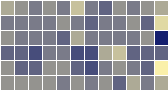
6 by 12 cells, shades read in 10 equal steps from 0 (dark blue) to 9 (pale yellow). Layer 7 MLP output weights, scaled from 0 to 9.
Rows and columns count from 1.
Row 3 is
5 4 4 4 3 6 4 4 4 4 5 0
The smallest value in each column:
3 3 2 4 3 2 2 3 3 3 3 0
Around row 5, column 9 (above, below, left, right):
7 3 4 4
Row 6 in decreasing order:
6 6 5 5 5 5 5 5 4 4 4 3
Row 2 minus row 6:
-1 -1 -1 -1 1 -1 -1 -1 1 -1 -1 2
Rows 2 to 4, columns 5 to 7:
5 4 3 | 3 6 4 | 4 2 2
